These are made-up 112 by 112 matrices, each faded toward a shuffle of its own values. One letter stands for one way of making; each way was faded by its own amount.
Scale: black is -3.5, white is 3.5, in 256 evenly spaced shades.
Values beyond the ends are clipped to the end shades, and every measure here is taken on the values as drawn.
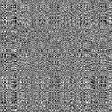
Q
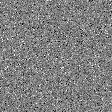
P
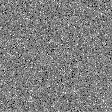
P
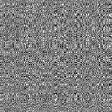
Q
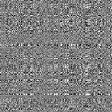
Q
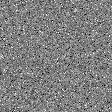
P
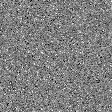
P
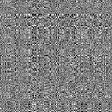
Q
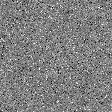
P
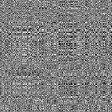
Q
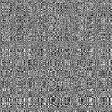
Q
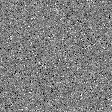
P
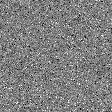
P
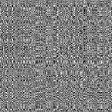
Q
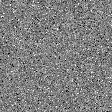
P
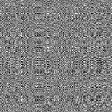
Q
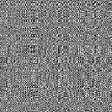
Q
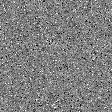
P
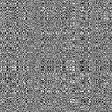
Q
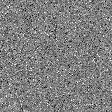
P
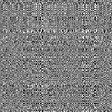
Q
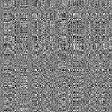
Q
